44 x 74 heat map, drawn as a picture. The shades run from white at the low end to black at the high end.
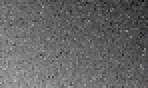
Stripes: none. Slope: up to the top right. Ninth with the highest average: top right. Odd rows or columns: none. Mirror symmetry: none. Ninth with the lowest average: bottom left.
